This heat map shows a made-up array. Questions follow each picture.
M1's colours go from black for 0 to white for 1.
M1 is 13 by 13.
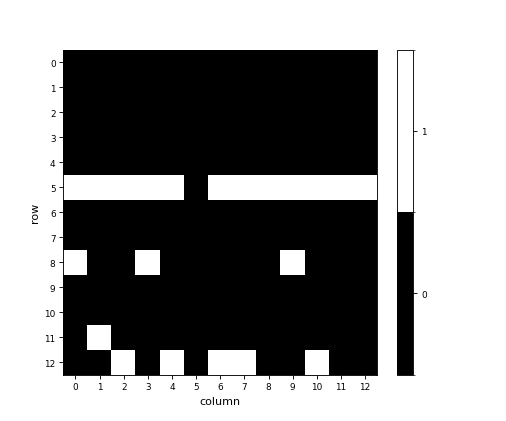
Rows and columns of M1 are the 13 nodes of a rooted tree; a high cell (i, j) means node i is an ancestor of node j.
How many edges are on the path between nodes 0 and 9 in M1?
2
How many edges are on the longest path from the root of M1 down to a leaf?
2
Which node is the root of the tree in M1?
5
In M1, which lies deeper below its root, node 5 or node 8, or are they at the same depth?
node 8
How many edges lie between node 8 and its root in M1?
1
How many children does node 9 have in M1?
0
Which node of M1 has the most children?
12
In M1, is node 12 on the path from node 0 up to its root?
no
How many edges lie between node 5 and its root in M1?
0
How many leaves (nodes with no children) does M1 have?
9
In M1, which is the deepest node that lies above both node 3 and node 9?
8
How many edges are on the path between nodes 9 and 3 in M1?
2
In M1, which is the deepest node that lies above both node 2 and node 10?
12
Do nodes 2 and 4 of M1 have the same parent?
yes
